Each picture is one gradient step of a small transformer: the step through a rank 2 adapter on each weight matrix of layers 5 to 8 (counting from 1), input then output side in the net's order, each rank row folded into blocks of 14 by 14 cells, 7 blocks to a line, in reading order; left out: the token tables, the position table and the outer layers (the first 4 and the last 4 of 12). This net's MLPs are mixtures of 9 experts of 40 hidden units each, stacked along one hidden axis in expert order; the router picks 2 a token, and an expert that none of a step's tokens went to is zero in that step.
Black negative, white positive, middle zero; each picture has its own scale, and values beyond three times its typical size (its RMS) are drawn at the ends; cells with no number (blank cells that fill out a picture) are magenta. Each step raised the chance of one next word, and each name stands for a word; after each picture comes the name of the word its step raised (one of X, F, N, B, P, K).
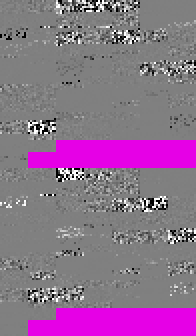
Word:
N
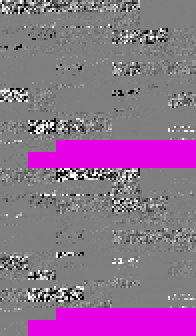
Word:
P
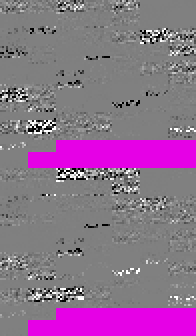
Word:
P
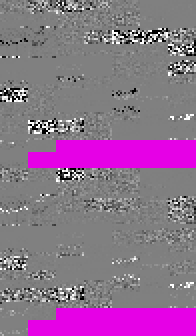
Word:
P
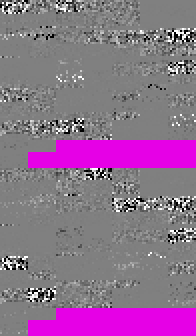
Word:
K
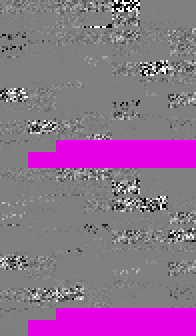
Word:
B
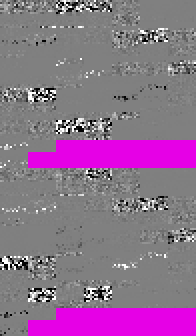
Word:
K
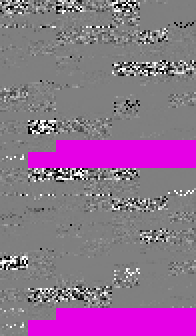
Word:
P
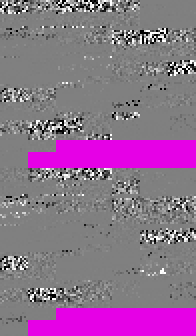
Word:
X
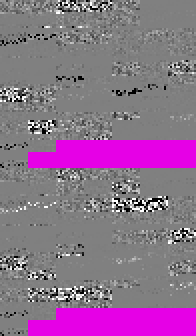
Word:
B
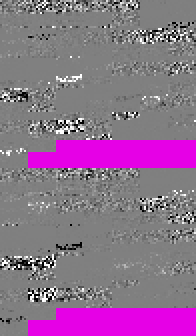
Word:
K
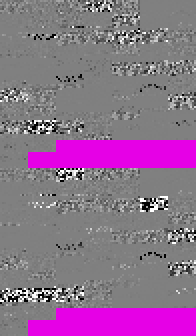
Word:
N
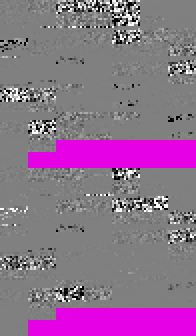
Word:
B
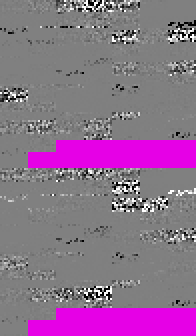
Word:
B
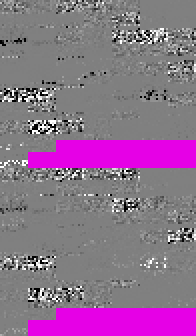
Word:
P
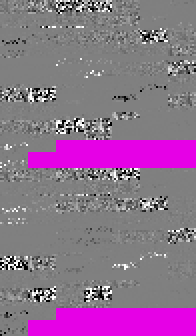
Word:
K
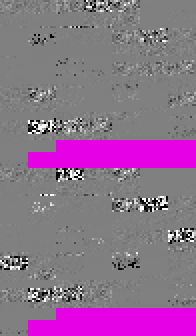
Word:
N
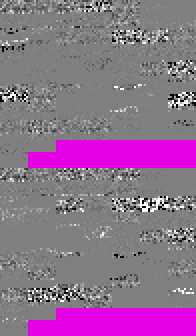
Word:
N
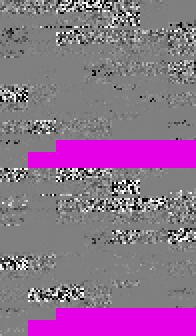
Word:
B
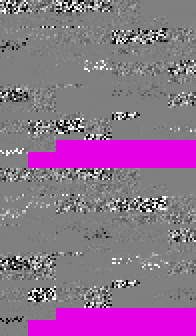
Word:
K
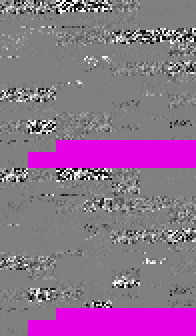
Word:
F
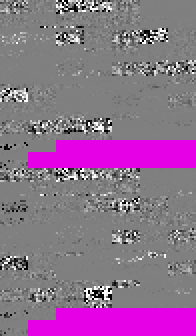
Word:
F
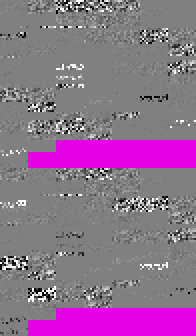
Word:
K
